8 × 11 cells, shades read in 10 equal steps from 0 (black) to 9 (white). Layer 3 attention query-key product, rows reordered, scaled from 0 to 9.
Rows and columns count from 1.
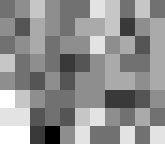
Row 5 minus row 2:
0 1 -3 0 -1 -1 -1 -1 4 0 0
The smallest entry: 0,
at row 8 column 4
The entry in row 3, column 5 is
5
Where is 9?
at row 6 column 1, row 8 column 1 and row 8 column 2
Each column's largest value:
9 9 7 5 5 8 8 7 8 7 8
